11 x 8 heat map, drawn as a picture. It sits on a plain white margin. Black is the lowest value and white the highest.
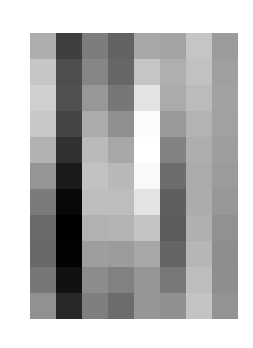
The ninth with the lowest average is the bottom left. Streaks run downward. The centre is the ninth with the highest average. The top right is the calmest part.
